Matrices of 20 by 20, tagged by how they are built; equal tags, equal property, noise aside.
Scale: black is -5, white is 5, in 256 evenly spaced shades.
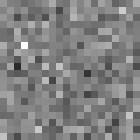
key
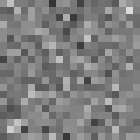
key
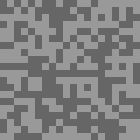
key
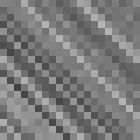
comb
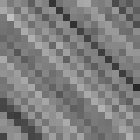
comb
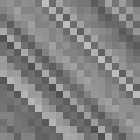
comb
